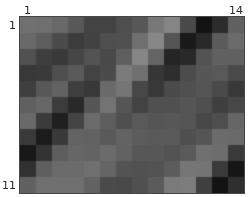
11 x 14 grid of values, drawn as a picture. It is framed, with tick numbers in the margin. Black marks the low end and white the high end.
Streaks slant up to the right. On average the colour sits 30% of the way up the scale. Neither half mirrors the other. The bottom middle is the smoothest part. No single row or column stands out from its neighbours.
